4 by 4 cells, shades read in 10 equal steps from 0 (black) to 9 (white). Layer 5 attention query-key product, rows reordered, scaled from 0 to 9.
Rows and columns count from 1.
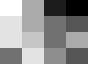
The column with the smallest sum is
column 4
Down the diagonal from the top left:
9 6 4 3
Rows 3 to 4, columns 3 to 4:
4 6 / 5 3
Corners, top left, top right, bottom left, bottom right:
9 0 4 3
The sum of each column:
29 27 14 12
